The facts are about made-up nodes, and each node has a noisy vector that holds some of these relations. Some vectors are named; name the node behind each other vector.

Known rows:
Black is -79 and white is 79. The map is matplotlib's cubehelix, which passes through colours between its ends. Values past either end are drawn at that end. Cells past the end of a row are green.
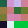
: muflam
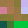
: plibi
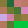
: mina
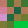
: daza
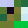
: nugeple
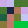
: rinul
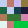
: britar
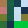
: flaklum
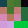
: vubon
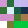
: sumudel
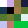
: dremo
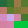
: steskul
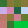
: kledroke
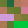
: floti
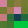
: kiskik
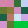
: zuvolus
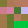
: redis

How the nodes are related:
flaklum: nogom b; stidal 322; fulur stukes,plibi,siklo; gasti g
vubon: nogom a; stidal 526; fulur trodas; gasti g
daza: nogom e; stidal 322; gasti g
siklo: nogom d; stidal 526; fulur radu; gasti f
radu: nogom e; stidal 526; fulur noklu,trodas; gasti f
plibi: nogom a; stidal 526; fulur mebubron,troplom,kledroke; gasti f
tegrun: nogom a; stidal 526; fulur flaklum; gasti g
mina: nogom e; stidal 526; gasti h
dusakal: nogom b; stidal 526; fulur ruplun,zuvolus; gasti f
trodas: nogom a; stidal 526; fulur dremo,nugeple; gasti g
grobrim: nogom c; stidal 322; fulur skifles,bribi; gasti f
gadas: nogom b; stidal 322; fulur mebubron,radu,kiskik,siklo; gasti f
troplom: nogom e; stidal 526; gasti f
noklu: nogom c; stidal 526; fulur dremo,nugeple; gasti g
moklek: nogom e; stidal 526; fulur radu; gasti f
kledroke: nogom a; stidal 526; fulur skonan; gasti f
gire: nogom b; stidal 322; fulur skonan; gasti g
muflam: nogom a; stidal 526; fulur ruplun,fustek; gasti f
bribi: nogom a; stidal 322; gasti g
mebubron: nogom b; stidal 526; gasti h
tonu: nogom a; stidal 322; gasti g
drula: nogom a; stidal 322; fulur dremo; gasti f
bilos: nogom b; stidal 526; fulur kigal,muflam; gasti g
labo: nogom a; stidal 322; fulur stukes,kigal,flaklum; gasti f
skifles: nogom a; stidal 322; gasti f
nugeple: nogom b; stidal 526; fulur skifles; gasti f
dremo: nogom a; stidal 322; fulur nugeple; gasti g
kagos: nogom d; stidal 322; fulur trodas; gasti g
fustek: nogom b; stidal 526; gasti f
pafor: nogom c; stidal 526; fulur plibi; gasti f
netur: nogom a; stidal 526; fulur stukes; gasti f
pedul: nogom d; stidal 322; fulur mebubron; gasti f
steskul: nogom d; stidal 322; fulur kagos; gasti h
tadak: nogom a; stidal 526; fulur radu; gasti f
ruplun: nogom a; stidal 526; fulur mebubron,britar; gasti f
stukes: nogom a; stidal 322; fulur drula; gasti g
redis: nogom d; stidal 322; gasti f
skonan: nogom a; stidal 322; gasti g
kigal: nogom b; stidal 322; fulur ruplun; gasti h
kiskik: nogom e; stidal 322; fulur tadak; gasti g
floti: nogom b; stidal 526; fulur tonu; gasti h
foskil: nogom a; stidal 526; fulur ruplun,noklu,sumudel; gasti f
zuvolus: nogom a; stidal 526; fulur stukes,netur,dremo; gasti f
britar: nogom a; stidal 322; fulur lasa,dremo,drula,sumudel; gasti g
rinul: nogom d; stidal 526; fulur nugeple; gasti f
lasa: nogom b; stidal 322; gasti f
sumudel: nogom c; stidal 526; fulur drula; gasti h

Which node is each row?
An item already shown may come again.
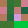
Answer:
tegrun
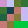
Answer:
rinul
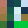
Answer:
flaklum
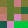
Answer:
bilos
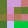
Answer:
foskil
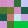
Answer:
zuvolus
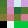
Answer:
ruplun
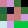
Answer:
trodas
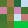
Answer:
labo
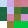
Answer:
drula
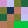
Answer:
rinul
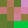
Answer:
pafor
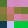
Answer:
dusakal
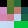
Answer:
kagos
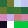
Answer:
kigal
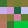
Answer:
kledroke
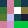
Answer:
radu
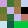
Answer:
stukes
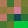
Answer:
kiskik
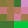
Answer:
pafor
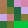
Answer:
mebubron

